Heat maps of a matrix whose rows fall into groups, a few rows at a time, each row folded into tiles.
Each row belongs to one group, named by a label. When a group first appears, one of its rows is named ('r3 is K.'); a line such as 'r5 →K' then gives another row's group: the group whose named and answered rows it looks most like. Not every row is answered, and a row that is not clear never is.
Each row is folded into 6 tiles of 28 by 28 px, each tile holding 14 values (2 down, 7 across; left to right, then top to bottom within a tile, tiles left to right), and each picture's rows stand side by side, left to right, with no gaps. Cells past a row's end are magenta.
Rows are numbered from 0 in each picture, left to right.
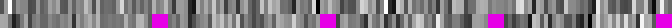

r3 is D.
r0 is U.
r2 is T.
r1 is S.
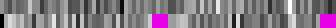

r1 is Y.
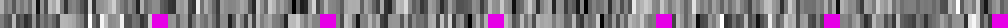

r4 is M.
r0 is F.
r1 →S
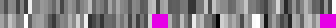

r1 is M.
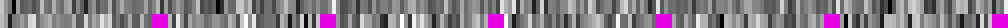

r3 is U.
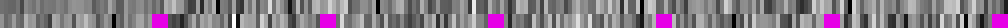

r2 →U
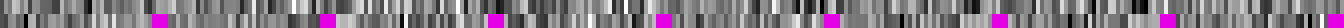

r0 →D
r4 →S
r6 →S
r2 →Y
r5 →S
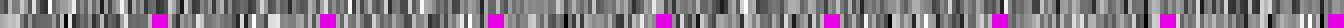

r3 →S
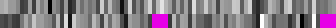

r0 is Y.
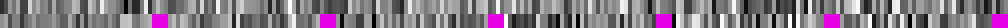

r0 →S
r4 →U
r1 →Y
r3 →U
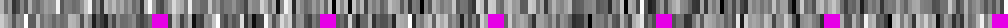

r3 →U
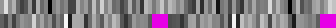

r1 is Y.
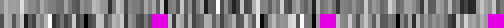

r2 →S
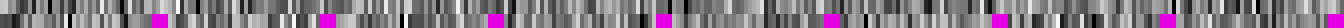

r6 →M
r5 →D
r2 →Y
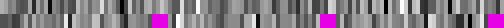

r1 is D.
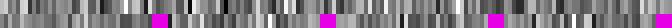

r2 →Y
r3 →T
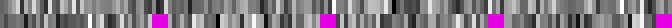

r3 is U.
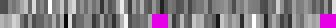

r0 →Y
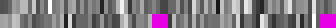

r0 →Y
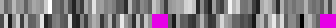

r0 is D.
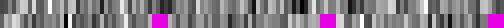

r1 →S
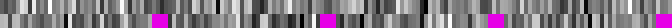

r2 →D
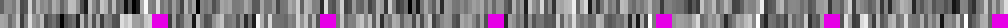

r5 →U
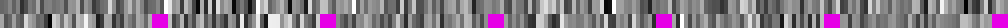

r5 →S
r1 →F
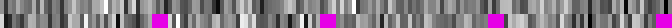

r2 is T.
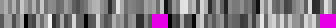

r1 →D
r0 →M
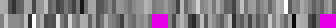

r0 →T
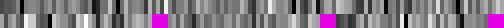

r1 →S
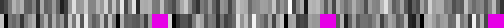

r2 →D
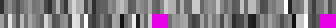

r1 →U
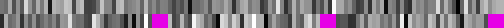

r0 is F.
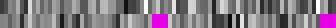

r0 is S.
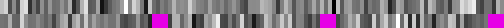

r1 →M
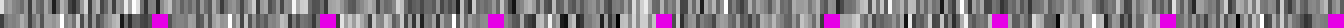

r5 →Y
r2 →U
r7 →T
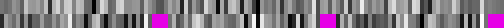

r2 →F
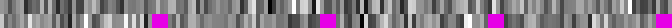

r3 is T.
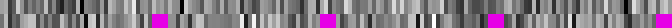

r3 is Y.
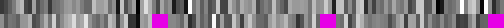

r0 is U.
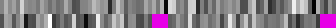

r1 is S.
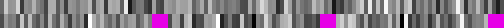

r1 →M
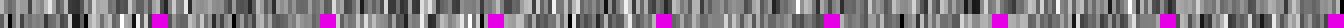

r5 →S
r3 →Y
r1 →T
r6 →Y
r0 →D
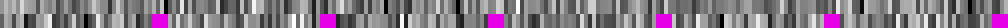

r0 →M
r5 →T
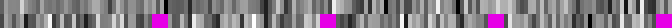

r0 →M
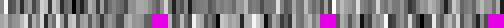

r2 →M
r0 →T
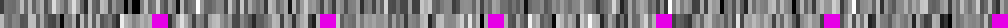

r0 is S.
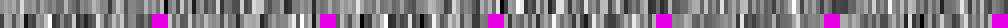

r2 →M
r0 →M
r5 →Y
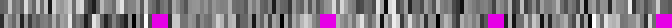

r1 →U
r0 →F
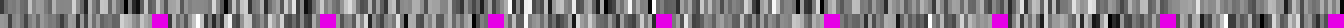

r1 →T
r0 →S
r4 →S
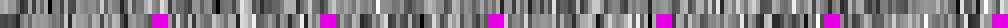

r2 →M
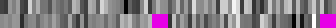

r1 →F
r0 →S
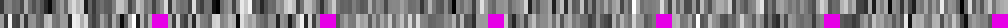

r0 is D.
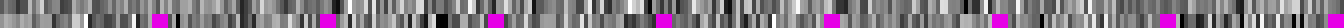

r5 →S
